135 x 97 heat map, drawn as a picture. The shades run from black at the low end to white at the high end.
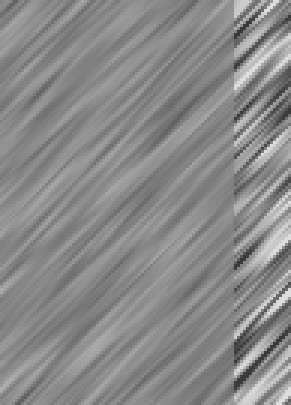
There is no overall slope. A few values lie far out on both sides of the bulk. Streaks slant up to the right. The left part is calmer, up to a seam about 80% of the way across. The halves do not mirror each other. No row or column stands out.
